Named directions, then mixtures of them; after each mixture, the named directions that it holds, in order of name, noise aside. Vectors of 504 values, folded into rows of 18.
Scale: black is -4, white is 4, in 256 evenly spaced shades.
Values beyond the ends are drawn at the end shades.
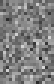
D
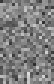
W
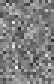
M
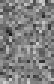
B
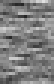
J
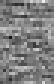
D, J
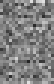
B, J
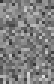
W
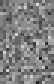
D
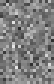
M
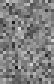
M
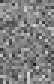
W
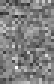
J, M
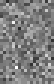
M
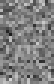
B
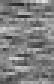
J
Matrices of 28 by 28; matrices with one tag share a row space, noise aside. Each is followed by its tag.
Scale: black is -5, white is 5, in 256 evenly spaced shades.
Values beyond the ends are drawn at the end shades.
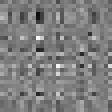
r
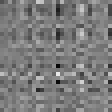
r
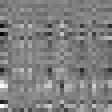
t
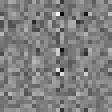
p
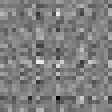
r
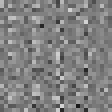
p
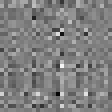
p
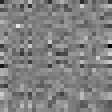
t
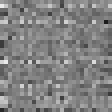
t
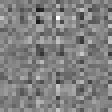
r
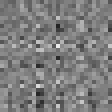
r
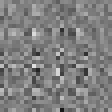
p
